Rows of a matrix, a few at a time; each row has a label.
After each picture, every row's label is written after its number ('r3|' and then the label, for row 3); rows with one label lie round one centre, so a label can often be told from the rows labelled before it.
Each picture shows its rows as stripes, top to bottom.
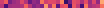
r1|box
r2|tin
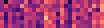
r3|tin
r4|box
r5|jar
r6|tin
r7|tin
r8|tin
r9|tin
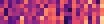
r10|jar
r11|box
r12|tin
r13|tin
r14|box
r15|box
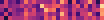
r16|jar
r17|box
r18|tin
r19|jar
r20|tin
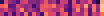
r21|jar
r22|box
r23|box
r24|tin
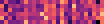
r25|jar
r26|tin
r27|tin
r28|box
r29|tin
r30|jar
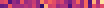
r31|box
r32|tin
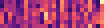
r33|jar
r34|jar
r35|jar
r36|tin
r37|tin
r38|tin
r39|jar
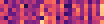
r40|tin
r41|box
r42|box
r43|box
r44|tin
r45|box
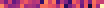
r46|tin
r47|box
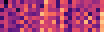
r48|tin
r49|tin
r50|jar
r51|box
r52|jar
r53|box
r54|jar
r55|box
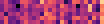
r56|box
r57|jar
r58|jar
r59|tin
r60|box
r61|jar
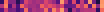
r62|jar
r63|box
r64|jar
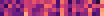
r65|jar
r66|tin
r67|jar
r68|jar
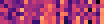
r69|jar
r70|tin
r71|box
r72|jar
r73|box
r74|box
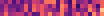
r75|tin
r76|jar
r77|jar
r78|box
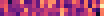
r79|box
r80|box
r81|jar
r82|jar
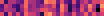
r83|tin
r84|jar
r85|jar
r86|tin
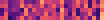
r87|box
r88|box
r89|jar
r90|jar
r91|box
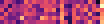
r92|jar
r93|box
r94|tin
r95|jar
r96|box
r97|jar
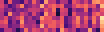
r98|tin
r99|box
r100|tin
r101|tin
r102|box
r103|box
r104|box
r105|jar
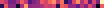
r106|box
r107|jar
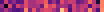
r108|jar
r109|tin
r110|jar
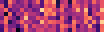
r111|tin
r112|tin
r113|box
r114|tin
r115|jar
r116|box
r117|jar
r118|jar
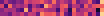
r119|jar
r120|tin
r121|jar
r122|box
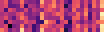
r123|box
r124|box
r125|tin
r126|box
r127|box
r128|tin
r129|box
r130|box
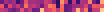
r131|jar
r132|tin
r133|box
